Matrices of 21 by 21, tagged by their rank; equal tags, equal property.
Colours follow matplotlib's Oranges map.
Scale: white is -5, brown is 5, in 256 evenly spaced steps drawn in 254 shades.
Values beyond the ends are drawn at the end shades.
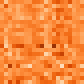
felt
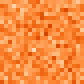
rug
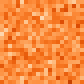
rug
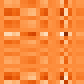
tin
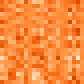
felt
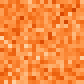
rug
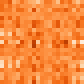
felt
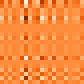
tin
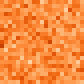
rug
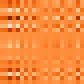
tin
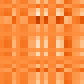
tin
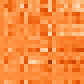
felt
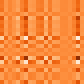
tin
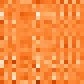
felt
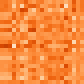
felt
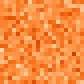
rug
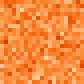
rug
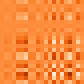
tin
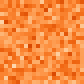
rug
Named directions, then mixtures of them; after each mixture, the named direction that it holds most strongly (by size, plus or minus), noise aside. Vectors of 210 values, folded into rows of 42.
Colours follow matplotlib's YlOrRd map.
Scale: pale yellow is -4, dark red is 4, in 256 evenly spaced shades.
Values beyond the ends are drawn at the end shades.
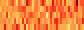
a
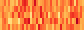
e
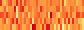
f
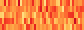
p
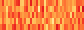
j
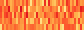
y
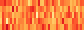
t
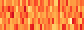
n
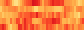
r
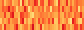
n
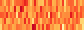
f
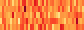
e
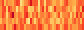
j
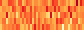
a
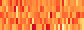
f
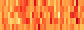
e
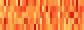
p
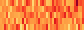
a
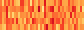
j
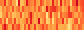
a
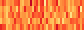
j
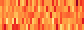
a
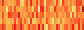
j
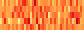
e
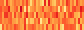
y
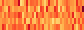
j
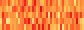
e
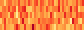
n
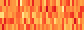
p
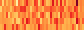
a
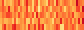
j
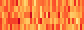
e
